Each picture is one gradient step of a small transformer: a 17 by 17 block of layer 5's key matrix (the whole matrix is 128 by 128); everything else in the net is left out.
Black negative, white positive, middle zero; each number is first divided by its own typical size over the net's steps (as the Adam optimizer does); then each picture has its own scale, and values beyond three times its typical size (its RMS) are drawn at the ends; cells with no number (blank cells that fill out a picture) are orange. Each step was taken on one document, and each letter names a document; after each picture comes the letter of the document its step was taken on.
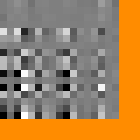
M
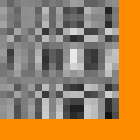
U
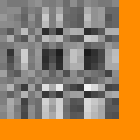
U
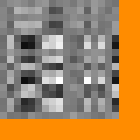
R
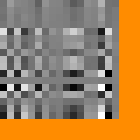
M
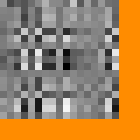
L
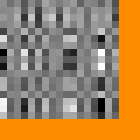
L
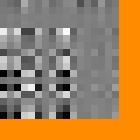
M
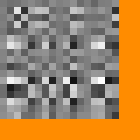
R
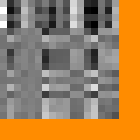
U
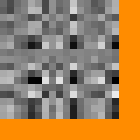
R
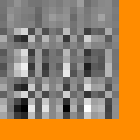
L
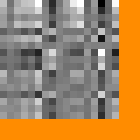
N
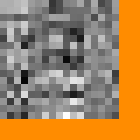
R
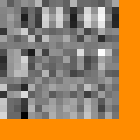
U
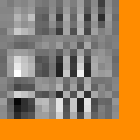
L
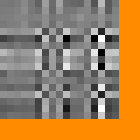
N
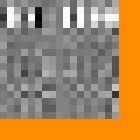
L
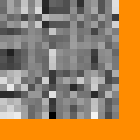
R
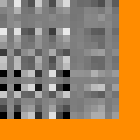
M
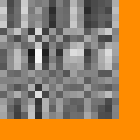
U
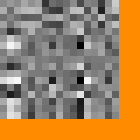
R
